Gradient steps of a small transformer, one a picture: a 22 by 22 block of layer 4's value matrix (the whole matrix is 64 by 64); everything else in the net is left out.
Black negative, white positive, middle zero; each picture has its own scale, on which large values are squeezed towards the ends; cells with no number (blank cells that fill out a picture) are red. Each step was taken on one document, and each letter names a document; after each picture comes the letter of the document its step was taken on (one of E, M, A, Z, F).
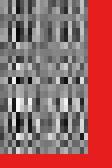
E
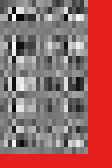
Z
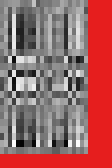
Z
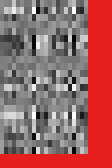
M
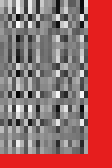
E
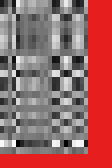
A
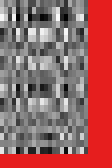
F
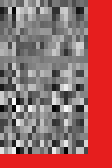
A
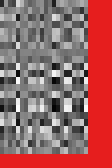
A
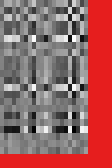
M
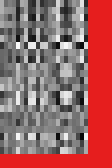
E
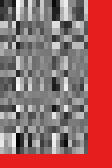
A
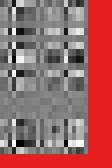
Z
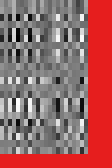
E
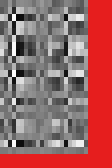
Z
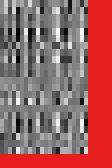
E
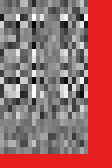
M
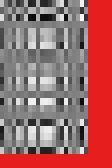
F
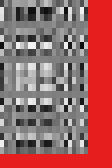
F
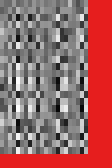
E
